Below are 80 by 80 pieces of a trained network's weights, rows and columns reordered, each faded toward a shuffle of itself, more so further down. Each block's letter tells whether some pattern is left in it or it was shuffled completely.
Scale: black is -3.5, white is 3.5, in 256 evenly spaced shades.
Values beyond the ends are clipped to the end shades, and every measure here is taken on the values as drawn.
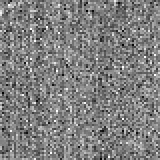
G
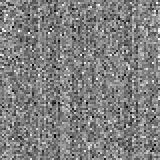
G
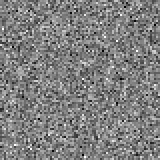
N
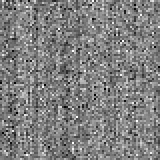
G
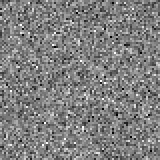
N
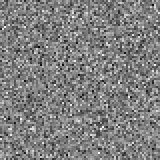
N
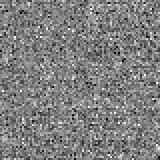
G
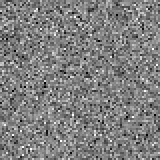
N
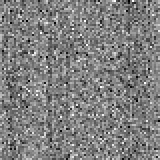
G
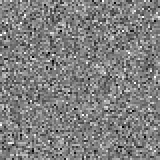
N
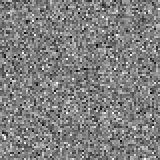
N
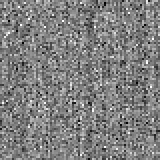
G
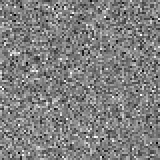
N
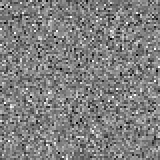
G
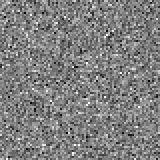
N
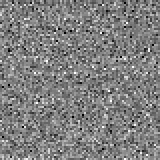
G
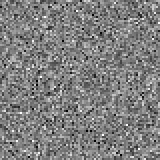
G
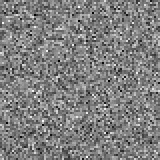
N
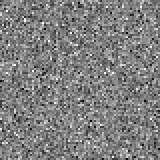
N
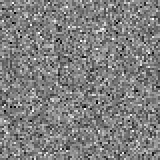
N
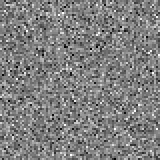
N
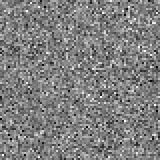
N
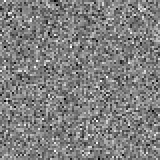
N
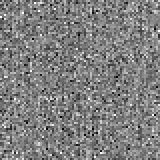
G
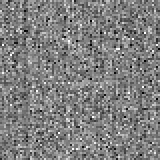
G
